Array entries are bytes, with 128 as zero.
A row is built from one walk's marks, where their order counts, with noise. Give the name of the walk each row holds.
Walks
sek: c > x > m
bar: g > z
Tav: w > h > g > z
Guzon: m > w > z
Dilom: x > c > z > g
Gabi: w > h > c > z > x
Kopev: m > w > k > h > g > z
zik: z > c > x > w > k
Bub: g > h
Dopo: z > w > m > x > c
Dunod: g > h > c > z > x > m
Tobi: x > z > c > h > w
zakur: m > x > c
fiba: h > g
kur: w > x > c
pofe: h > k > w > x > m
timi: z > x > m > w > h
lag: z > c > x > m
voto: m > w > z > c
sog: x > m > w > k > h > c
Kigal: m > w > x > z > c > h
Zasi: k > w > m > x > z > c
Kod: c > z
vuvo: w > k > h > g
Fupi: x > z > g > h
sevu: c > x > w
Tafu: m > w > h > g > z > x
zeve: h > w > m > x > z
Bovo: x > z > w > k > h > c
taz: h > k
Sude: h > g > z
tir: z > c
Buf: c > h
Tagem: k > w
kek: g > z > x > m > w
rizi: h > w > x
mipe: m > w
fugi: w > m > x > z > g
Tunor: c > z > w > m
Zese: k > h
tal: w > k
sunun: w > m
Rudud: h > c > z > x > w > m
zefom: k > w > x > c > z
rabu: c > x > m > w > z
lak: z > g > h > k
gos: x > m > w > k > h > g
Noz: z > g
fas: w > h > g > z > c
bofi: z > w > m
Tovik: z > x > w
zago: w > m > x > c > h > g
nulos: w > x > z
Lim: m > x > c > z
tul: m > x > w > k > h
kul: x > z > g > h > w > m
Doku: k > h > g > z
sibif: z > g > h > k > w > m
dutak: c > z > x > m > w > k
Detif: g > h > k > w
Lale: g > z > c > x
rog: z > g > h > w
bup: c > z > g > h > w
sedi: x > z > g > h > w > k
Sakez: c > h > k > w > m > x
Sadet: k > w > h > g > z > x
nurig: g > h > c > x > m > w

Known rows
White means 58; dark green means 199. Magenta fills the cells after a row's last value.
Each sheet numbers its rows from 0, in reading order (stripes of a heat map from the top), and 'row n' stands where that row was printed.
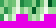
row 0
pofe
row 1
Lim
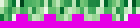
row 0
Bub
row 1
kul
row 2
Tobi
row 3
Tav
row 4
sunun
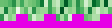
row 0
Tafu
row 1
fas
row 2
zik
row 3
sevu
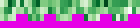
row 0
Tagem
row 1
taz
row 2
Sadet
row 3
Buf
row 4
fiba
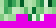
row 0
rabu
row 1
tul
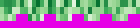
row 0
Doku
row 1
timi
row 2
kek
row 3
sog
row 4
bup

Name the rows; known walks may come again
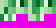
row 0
tul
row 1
nulos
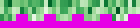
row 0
taz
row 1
Kopev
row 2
Sadet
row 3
Tobi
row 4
zakur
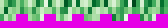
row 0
Dopo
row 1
kek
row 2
Tagem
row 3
sevu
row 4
Bub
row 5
timi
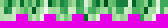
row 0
zefom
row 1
Lim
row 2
zeve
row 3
Buf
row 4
Tav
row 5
lag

